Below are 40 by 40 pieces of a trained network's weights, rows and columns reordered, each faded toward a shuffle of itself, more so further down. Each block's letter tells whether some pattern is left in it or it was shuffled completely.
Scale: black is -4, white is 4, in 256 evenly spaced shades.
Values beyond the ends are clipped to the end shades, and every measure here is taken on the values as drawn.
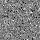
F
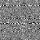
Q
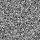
F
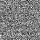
Q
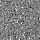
F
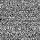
Q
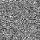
Q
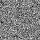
F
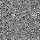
Q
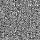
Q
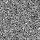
F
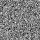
F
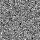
F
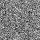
F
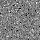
F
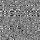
Q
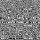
Q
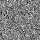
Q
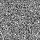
F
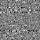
Q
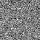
Q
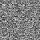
Q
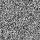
F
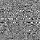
Q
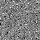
F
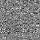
Q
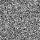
F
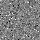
F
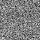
Q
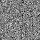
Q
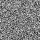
F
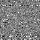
Q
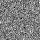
F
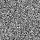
F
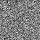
F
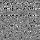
Q
